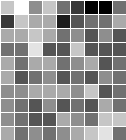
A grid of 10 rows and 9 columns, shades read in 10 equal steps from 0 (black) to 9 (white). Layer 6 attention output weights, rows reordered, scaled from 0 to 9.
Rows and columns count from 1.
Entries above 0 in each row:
7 9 9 9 9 9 9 9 9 9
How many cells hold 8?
2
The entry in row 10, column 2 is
4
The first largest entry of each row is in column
2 2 3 3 1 1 7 8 8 8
